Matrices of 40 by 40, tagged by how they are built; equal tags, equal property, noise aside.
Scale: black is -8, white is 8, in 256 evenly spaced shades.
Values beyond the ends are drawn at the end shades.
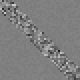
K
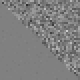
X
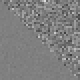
X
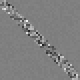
K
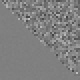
X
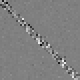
K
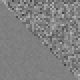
X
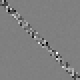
K
